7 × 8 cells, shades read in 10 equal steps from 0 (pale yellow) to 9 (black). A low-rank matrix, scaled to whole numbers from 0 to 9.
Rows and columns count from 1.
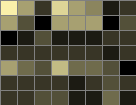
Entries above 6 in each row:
3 2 7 8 1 7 5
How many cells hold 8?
10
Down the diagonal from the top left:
0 6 6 7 5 7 5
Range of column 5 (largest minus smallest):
5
